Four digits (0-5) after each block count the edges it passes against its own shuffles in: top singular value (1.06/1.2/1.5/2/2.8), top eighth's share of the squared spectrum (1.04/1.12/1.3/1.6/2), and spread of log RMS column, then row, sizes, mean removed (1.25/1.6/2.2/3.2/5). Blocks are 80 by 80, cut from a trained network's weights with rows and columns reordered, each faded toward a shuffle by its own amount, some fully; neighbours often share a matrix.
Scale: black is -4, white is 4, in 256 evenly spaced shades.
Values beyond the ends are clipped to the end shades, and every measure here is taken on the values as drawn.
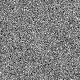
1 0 0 0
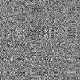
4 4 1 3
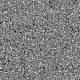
0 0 0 0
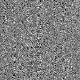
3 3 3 0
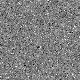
0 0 0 0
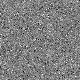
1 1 0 0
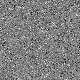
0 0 0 0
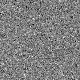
0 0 0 0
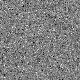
0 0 0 0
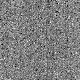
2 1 0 0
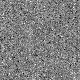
1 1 0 0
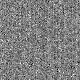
2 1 0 0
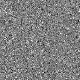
3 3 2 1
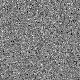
1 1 0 0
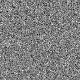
2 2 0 1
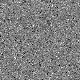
1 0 1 0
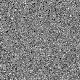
2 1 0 0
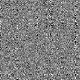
4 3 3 2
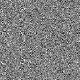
3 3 3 1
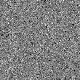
2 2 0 0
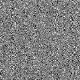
3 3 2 1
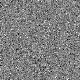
2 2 1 0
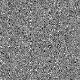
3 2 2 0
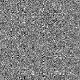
3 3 3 1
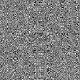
3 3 3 1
